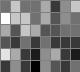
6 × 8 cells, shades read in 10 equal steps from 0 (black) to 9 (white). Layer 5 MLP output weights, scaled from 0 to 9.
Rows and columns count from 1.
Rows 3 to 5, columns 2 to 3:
3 7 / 2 4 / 6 2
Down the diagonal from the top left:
4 7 7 2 5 3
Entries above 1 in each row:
8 8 8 8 6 7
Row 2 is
9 7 7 4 6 3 5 4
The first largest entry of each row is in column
2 1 3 3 1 2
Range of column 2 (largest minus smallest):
5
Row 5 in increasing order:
1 1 2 2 5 6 6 8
